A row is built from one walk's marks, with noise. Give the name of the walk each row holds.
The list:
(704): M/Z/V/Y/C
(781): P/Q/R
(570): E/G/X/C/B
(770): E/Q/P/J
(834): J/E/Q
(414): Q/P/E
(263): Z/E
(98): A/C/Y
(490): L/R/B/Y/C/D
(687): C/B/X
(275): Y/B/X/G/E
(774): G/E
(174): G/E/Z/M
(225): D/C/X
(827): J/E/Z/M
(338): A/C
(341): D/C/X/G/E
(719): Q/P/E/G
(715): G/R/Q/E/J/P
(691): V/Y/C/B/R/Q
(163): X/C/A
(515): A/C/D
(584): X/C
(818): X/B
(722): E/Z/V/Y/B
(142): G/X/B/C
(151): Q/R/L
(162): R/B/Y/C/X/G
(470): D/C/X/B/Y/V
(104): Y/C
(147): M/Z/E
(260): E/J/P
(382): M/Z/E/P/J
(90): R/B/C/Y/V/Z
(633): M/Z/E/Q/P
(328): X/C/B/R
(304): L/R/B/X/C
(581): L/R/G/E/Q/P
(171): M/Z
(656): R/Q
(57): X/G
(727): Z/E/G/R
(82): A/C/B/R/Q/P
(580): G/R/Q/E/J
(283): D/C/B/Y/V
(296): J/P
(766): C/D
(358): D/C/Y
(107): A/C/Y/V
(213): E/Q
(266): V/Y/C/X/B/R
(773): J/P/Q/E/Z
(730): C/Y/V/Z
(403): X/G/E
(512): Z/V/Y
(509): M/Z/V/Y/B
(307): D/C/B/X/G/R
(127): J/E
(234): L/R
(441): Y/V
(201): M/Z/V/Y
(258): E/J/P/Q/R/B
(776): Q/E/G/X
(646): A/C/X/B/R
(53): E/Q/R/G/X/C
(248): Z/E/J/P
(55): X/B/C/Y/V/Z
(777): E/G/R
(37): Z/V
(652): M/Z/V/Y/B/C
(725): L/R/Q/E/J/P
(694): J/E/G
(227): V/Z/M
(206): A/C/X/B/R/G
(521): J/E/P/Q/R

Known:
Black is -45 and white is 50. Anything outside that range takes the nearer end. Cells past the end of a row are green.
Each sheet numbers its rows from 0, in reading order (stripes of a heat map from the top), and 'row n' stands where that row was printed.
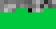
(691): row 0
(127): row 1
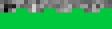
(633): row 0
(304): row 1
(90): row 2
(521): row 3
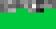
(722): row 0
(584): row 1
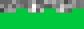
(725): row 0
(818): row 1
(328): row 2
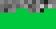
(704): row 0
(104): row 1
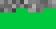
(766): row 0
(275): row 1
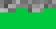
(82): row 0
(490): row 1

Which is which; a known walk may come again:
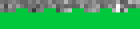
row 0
(715)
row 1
(704)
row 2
(722)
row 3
(90)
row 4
(818)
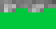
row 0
(266)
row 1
(691)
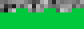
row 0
(382)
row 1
(781)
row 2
(490)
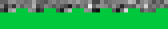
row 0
(773)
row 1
(403)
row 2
(827)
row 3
(584)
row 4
(227)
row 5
(225)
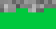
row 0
(470)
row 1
(307)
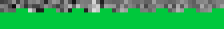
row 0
(213)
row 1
(774)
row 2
(104)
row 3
(441)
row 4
(725)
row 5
(581)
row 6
(521)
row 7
(55)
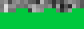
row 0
(304)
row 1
(151)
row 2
(414)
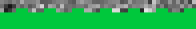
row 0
(174)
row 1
(107)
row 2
(275)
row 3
(162)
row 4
(206)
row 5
(234)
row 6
(766)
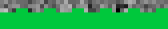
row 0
(777)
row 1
(834)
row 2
(283)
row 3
(719)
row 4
(633)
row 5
(727)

